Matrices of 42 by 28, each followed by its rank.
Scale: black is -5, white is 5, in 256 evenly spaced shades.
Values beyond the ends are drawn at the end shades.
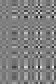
one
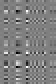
one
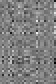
three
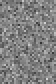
full rank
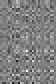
three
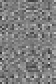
five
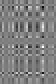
one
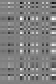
one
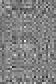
five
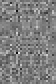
five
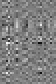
three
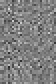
five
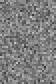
full rank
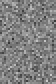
full rank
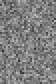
full rank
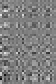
three
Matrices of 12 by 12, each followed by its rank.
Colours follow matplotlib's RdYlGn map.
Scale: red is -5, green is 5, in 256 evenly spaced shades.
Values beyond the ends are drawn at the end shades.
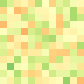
full rank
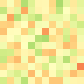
full rank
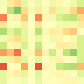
two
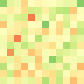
full rank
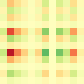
one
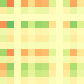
one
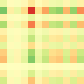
one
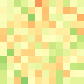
full rank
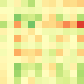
two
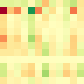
two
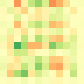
two
